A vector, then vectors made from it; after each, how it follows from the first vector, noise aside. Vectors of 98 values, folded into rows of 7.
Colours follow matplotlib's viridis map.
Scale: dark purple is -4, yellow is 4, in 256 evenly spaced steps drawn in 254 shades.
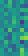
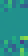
partly zeroed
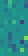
partly zeroed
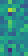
wrapped around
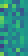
wrapped around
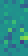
partly zeroed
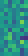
negated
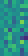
negated
